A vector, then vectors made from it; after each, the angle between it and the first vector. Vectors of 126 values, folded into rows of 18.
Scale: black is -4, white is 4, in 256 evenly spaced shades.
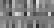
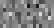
partly opposed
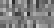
nearly opposite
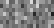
partly aligned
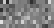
orthogonal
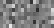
orthogonal
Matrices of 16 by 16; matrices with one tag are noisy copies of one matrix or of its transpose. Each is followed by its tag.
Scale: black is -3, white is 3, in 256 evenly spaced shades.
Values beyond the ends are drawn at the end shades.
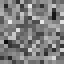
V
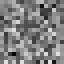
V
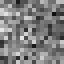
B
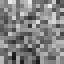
B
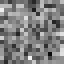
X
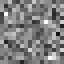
V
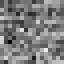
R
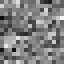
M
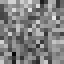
B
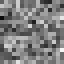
M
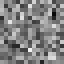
V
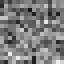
R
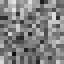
B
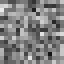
X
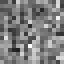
R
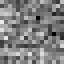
B
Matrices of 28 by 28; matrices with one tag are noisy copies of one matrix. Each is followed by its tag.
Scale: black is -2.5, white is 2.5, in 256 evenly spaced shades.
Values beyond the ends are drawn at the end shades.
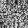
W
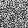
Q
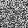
Q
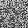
Q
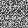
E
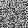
Q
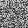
Q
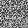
E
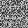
E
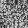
W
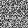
E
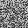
Q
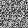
E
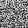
Q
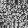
W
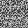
E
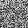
Q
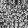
W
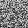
Q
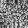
W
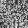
W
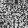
W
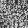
W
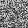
Q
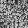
W
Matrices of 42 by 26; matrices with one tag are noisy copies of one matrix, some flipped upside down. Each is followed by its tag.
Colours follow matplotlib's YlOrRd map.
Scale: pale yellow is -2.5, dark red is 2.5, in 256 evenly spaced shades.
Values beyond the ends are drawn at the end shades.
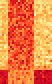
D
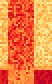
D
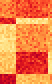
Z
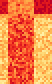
D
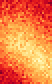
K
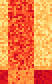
D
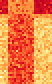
D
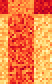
D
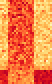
D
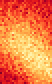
K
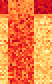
D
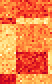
Z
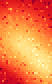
K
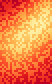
K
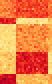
Z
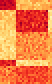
Z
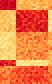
Z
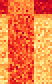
D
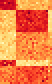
Z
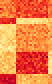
Z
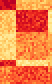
Z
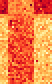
D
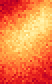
K
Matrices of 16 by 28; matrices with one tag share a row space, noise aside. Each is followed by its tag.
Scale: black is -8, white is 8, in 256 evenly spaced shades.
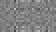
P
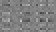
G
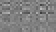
G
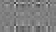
P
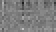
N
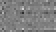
N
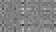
N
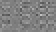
G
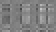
G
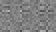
G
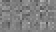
G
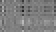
N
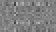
P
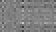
N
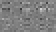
G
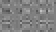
G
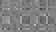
G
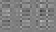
G
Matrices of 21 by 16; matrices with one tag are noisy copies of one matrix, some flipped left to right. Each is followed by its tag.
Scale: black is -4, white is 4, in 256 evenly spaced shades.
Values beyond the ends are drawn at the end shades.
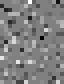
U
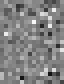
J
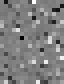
U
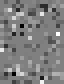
J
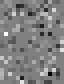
J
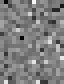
U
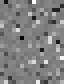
U
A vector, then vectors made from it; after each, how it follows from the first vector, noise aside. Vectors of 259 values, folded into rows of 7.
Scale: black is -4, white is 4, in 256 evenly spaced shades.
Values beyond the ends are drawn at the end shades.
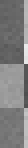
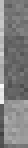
wrapped around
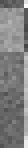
wrapped around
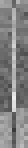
wrapped around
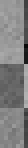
negated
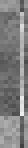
wrapped around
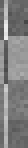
wrapped around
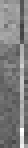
wrapped around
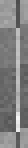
wrapped around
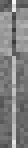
wrapped around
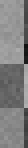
negated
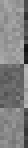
negated
